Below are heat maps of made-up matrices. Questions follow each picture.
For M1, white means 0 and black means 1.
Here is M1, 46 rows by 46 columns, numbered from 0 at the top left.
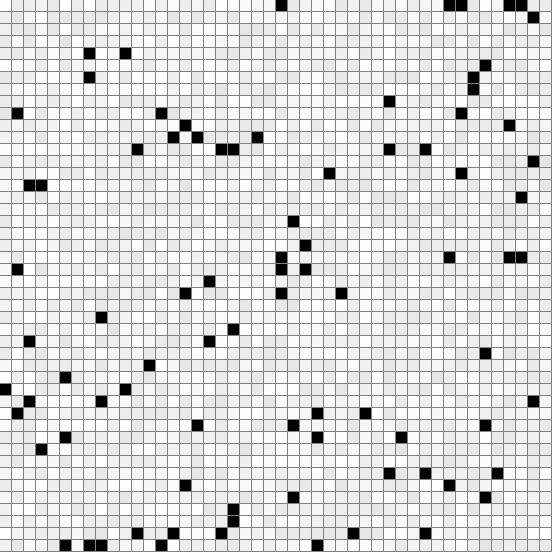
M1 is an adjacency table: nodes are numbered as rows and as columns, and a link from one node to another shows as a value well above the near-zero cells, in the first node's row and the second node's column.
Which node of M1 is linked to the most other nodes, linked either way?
node 44
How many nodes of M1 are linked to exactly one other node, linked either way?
2
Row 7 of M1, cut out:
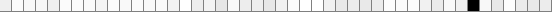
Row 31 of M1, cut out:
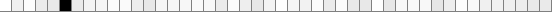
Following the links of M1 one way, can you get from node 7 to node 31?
no
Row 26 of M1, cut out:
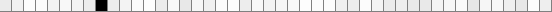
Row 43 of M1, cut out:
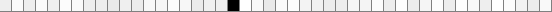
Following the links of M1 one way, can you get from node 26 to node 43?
yes
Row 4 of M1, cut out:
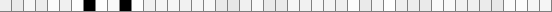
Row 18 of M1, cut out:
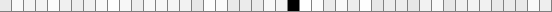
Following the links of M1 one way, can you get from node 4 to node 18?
no
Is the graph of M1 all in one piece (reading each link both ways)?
yes
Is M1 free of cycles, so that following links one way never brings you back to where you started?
yes
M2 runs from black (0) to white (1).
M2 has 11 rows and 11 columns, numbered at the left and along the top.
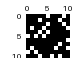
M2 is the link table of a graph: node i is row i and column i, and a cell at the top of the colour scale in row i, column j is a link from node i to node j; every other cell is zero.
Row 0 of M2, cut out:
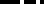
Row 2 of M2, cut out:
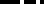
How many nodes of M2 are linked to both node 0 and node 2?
2
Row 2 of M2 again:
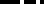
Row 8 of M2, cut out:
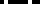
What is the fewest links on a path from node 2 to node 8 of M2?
5
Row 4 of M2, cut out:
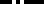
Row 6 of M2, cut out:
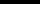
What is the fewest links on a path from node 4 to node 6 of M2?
3
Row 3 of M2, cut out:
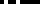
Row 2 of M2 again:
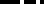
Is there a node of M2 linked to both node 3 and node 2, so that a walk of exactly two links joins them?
no
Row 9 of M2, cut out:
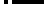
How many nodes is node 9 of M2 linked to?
2
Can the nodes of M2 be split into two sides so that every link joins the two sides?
yes
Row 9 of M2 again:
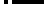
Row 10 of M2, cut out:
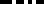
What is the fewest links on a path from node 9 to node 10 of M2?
5
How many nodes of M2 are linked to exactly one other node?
2
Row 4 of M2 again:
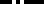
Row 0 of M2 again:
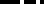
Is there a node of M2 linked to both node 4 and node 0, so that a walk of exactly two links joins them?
yes
